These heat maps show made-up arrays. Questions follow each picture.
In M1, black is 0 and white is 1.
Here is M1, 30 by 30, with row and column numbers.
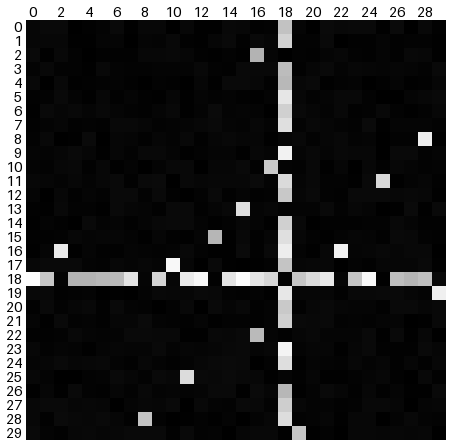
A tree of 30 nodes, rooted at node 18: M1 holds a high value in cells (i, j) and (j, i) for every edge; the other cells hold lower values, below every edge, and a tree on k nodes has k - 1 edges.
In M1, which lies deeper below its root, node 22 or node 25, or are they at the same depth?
the same depth
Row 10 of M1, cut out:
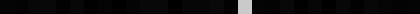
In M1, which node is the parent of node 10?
17
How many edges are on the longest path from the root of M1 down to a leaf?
2
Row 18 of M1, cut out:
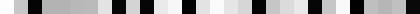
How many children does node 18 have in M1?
22
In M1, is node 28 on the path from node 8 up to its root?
yes
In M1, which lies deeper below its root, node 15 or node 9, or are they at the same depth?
the same depth
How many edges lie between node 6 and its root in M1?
1
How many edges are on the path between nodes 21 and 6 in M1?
2
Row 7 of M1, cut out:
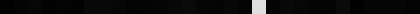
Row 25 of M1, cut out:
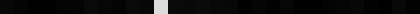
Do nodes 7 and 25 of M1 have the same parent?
no
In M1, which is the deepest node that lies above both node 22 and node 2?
16
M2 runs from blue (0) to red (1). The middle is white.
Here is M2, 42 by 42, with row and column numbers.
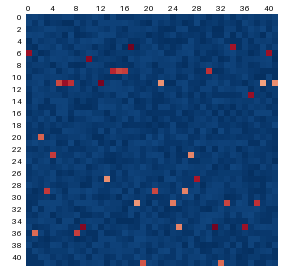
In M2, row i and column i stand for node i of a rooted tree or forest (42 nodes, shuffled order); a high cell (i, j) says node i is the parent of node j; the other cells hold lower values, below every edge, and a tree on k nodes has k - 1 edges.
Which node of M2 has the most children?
11
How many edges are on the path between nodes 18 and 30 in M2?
4
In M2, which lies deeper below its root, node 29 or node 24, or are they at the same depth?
node 24
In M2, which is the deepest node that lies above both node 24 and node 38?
31
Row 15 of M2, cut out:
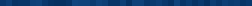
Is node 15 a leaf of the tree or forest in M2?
yes
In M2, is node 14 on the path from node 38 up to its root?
no
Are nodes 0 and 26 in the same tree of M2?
no
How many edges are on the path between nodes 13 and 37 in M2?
1
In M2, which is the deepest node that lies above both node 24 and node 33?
31
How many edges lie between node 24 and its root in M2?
2
